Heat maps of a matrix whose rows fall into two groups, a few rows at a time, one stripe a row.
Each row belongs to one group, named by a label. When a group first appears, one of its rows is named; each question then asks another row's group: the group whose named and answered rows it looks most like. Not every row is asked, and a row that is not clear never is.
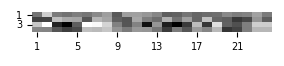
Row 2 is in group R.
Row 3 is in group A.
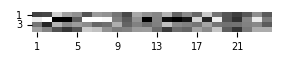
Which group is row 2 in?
A
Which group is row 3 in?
R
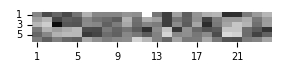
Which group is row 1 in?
A
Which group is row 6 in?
A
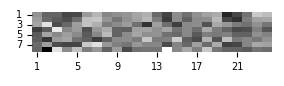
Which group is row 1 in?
A
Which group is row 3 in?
A
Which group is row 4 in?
R
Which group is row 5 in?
R
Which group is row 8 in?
R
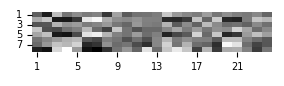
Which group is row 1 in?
R
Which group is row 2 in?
A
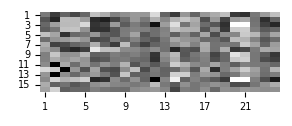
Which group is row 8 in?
A
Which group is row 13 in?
R
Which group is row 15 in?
A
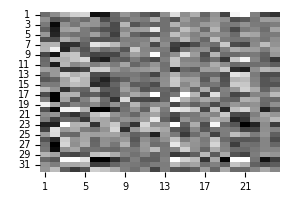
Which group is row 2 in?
A
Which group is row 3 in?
R
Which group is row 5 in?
R
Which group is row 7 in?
A
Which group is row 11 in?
R
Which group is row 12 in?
A
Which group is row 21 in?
A
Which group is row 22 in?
A
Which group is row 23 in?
R
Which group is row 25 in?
A
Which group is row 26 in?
R
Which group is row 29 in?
A
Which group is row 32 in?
A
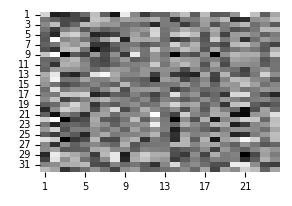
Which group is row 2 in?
A
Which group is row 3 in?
A
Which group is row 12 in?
R
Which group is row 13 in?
A
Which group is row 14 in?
A
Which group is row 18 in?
A
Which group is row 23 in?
A
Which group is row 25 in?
A
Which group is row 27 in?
R
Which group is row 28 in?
A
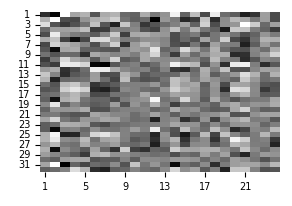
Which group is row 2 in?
A
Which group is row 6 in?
A
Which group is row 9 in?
A
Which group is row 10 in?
R
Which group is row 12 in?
A
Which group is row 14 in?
R
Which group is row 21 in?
A
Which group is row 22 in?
A
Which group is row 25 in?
A
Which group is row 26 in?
A
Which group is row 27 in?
A
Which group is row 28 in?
R
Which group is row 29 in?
A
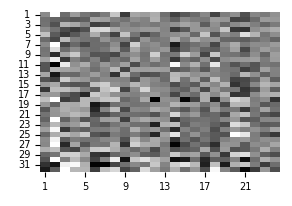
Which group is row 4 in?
A
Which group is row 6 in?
R
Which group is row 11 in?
R
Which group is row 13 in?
R
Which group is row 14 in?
R
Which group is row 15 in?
A
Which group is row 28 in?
A
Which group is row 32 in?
R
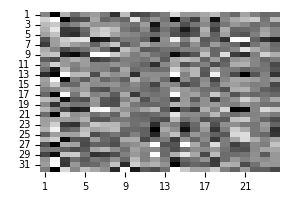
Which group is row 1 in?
R
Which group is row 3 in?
A
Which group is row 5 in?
A
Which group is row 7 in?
R
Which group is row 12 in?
R
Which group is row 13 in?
R
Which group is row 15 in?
A
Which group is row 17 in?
R
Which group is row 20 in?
A
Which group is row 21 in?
R
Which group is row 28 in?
A
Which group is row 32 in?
R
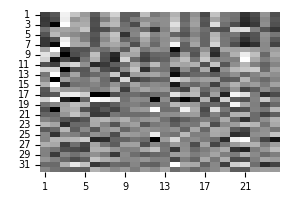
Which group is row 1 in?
R
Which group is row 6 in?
R
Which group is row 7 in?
R
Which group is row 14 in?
R
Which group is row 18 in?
A
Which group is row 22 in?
A
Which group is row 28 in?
A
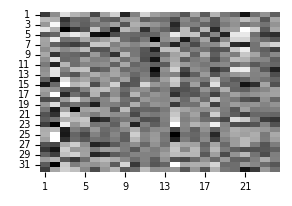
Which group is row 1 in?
R
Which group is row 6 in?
A
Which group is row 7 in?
A
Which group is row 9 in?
R
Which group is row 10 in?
A
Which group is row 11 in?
R
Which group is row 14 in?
R
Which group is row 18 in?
R
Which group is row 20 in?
R
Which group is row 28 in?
R
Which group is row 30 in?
A
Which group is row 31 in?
R
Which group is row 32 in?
R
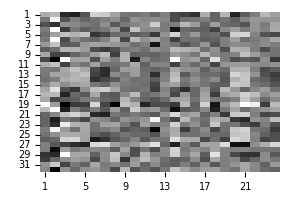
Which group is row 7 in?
A
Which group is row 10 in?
R
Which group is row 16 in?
A
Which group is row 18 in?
R
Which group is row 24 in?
A
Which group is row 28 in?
R
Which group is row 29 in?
R
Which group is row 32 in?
R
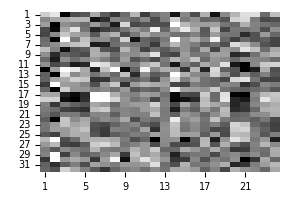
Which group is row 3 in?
R
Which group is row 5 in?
R
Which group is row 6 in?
R
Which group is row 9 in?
A
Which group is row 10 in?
R
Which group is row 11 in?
A
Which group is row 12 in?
R
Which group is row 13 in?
R
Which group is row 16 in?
R
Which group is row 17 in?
A
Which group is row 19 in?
A
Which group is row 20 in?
A
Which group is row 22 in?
R
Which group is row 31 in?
A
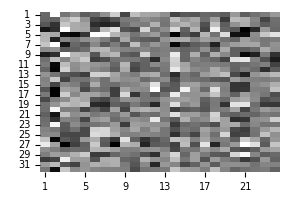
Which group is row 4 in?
R
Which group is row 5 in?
A
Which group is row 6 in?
R
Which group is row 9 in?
R
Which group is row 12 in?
R
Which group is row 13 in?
A
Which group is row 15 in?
A
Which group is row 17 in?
R
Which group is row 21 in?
R
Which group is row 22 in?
A
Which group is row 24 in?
A
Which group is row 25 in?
A
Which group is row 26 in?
R
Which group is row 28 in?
A
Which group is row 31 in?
A
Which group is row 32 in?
R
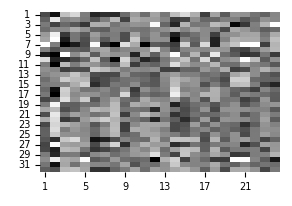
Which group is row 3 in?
A
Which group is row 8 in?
A
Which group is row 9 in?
R
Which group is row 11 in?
R
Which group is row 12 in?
A
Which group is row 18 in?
R
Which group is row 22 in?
A
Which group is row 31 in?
R
